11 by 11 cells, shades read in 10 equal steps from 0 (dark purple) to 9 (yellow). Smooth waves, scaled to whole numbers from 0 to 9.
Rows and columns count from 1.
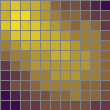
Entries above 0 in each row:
10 11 11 11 11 11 11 11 11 10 9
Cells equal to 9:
3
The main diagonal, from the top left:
7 9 8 8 7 7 6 6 4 4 2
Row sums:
48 58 66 68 66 61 56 48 42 33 23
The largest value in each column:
8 9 9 8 7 7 7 6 6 5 4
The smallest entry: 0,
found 4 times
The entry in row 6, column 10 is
5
